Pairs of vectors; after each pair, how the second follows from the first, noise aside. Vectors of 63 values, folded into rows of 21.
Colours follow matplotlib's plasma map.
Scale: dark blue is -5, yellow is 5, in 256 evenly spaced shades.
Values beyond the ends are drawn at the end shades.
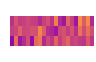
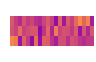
sign-scrambled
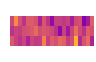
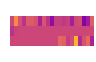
partly zeroed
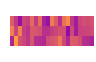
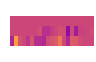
partly zeroed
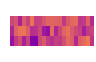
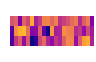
scaled up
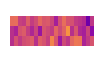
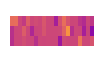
partly zeroed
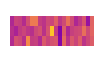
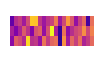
scaled up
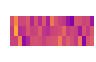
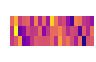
scaled up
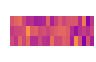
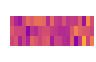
negated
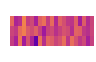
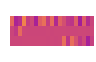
partly zeroed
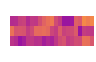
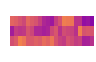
negated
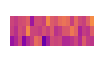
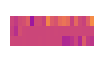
partly zeroed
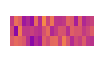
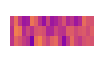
sign-scrambled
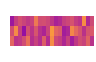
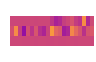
partly zeroed
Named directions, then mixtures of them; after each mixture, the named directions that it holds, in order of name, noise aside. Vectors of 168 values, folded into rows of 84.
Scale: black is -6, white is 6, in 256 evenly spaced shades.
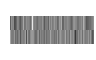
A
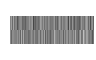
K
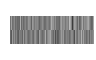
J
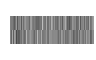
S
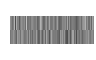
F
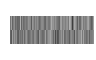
J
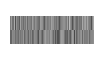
F, J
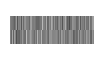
S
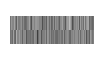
J, S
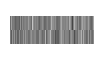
A, J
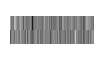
A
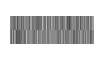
S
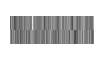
A, J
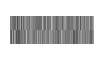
J, S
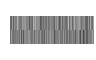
K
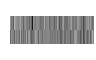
A, K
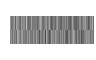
F, J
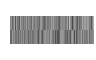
F, J
